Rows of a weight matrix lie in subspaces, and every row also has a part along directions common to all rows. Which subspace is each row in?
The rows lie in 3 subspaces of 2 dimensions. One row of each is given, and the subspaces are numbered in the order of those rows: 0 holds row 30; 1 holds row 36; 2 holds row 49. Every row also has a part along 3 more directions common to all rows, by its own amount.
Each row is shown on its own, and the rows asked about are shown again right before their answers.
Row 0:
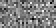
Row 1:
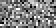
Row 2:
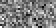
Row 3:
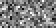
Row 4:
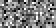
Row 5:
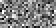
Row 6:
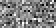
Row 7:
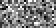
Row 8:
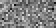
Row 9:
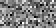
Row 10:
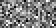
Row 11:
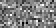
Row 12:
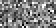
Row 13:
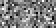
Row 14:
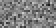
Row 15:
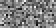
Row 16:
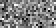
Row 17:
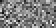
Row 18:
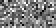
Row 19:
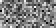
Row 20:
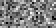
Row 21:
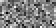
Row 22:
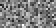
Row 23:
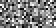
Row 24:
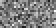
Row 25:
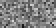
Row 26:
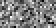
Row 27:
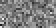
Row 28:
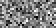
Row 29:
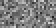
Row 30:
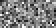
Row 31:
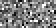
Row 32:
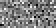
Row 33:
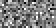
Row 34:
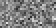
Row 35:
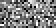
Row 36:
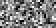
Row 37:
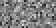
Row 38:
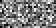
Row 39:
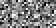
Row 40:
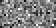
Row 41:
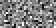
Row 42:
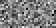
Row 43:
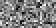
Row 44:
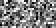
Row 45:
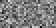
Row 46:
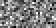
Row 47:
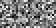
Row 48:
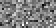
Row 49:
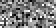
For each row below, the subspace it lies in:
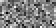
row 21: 0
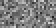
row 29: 1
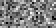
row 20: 1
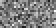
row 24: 0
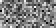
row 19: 0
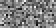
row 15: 2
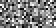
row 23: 0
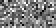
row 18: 1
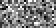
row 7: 1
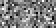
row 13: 1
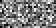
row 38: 0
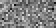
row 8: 1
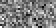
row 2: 2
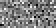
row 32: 2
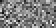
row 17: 0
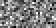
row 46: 1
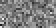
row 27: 2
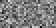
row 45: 0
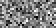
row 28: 0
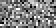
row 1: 2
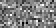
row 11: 2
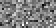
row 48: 2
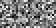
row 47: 0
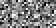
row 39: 0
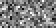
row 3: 1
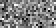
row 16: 1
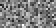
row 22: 0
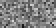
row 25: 0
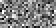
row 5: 0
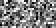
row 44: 1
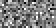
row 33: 1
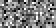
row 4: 1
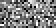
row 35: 2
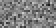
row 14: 2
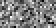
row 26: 1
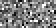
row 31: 2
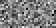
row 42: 0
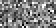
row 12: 2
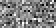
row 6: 2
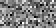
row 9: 2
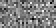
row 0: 2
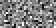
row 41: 2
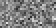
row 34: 1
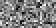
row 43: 1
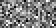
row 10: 0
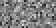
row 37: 1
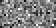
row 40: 0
